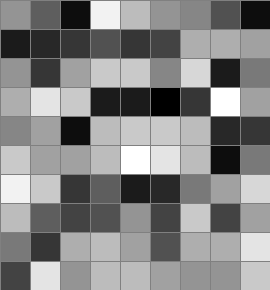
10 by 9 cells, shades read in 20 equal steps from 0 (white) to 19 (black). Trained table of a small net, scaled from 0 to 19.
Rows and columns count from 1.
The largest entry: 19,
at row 4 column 6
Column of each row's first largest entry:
3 1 8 6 3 8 5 3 2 1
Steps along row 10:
down up down same up up same down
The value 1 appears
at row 1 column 4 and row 7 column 1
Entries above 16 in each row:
2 1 1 3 1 1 1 0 0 0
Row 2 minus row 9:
7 1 9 8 8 1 0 0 5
